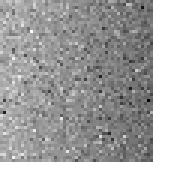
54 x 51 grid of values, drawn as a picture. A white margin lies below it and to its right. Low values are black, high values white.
Values rise toward the left. The texture is fine-grained noise. No row or column stands out.
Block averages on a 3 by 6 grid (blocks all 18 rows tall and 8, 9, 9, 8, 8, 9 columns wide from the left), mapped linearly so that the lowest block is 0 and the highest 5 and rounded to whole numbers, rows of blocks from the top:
543210
543210
543210
